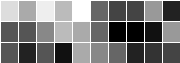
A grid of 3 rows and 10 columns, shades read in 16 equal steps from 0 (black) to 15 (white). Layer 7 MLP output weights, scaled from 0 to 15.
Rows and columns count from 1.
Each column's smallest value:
5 2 5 1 10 6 0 0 1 2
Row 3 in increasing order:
1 2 2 3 4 5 5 6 8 10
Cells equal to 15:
1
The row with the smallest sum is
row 3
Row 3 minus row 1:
-8 -8 -9 -10 -5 2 2 -2 -6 2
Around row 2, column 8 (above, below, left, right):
4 2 0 1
